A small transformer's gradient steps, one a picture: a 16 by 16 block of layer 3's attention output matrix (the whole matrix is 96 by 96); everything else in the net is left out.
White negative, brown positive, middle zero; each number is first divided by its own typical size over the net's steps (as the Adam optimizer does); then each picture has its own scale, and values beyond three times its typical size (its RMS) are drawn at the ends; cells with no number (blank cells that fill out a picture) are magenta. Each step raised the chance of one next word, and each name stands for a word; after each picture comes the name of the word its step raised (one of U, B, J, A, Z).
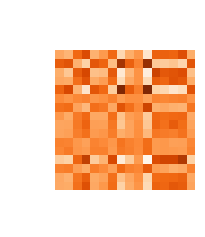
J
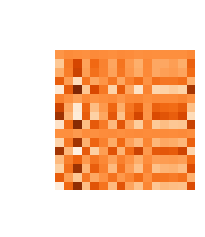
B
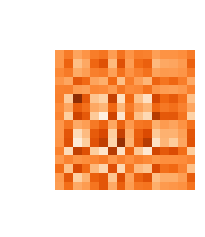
B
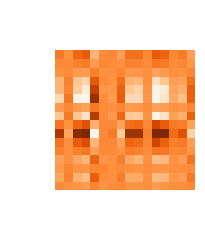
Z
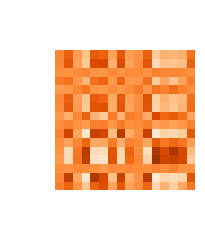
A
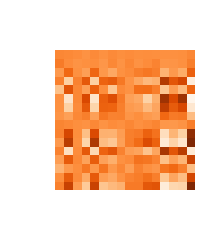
B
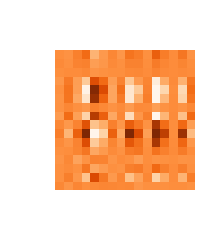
Z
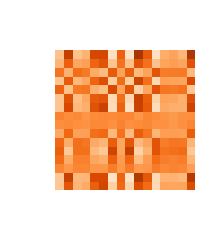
A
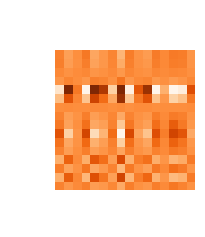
Z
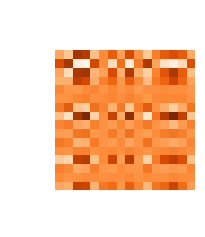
J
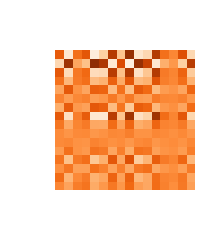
J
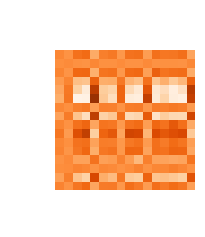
Z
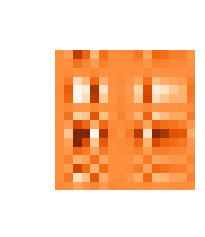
Z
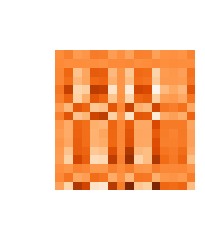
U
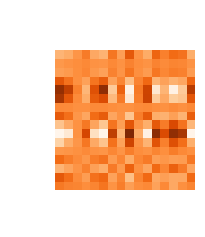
Z
